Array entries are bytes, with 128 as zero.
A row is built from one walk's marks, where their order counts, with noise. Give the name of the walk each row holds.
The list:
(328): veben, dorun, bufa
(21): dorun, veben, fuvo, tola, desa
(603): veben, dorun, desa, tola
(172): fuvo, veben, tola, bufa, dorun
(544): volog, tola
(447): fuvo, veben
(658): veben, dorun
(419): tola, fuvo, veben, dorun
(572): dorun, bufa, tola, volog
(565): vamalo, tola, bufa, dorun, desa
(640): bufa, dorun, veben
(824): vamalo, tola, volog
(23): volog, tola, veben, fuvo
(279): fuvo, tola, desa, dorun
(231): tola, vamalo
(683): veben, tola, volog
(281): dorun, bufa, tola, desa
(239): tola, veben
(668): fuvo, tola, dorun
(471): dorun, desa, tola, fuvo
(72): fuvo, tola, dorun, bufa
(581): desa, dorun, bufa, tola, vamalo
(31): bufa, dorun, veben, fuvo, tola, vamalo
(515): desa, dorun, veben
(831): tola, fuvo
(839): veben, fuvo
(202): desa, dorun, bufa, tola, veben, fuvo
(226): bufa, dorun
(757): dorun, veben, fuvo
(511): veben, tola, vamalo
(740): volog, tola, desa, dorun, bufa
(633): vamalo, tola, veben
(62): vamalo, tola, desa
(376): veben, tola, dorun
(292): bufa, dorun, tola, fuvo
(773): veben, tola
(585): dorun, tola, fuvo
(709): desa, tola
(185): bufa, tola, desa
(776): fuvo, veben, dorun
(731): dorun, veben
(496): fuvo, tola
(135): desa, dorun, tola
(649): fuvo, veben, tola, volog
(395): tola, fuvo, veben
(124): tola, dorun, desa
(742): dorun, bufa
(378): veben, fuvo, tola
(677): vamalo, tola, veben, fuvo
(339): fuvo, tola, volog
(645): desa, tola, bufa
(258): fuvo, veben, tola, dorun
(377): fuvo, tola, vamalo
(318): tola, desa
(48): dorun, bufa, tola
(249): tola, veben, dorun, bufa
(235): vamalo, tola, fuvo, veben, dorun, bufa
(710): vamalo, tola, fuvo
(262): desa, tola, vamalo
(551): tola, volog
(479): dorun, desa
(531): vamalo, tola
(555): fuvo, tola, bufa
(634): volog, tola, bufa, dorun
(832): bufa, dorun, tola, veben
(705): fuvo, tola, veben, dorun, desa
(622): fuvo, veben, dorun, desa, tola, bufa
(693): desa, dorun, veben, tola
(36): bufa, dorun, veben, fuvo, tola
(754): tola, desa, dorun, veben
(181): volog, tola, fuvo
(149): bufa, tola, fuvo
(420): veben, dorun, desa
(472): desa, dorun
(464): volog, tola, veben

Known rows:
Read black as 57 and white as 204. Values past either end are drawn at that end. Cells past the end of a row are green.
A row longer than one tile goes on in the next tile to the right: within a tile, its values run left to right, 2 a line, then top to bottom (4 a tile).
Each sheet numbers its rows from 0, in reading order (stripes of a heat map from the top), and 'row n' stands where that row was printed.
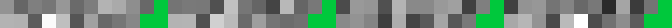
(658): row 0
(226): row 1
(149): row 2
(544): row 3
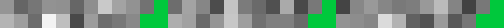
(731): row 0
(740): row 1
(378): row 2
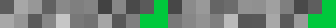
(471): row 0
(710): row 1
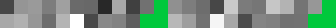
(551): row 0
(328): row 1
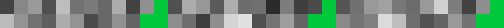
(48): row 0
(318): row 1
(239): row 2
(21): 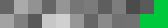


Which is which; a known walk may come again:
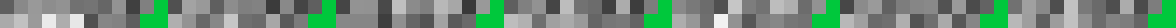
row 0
(683)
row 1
(471)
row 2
(555)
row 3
(634)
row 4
(328)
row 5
(585)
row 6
(740)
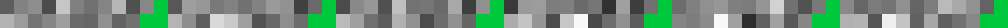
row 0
(72)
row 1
(693)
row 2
(48)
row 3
(544)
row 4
(395)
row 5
(658)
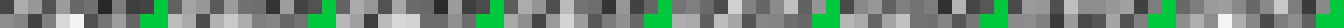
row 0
(318)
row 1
(279)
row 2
(124)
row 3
(281)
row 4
(742)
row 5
(668)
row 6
(149)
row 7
(464)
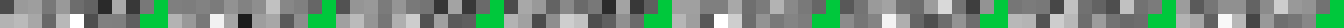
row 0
(551)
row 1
(757)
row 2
(339)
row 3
(135)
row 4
(515)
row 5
(239)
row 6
(226)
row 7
(731)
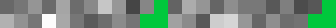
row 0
(832)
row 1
(21)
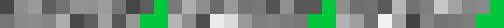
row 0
(710)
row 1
(705)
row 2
(640)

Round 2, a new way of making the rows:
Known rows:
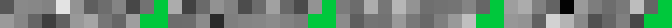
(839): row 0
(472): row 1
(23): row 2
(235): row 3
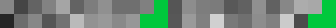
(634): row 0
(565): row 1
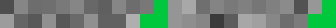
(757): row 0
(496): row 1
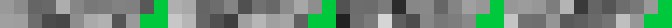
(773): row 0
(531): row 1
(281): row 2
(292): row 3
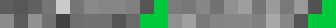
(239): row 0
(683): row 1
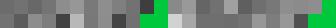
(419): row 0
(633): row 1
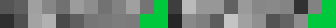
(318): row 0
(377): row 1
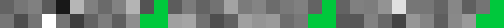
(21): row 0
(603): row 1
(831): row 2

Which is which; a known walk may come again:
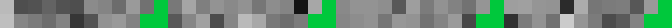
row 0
(693)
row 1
(668)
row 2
(339)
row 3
(555)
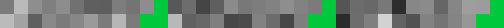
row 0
(677)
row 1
(731)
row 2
(281)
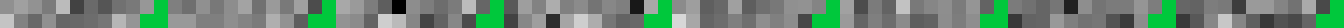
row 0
(292)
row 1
(683)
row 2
(235)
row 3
(279)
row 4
(633)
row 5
(464)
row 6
(742)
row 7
(249)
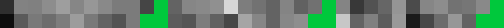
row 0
(231)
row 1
(831)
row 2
(515)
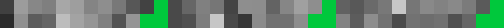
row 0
(511)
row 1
(479)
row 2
(239)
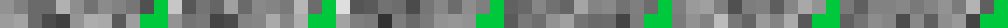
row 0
(773)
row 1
(544)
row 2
(709)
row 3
(328)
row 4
(62)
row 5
(551)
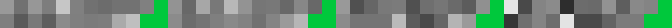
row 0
(181)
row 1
(23)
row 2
(202)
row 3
(645)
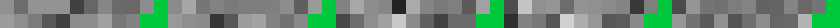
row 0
(226)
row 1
(496)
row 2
(72)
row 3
(377)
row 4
(757)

